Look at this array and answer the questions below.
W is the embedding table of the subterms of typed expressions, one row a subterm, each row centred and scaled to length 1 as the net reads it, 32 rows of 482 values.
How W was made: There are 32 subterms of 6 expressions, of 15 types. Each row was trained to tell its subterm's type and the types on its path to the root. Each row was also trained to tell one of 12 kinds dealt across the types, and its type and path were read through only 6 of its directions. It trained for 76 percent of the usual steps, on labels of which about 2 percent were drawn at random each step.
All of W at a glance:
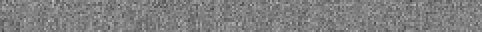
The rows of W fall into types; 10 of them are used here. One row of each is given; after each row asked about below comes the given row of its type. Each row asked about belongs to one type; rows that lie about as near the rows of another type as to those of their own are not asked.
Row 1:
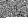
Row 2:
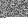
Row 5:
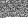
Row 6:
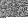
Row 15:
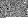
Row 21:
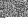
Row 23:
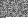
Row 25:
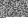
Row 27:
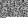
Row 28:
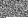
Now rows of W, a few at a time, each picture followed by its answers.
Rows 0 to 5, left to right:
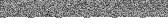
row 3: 25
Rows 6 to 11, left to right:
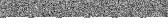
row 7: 1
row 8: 1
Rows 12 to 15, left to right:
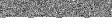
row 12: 2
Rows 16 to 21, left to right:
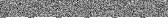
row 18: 23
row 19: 21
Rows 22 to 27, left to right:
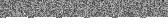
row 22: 28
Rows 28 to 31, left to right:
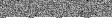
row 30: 28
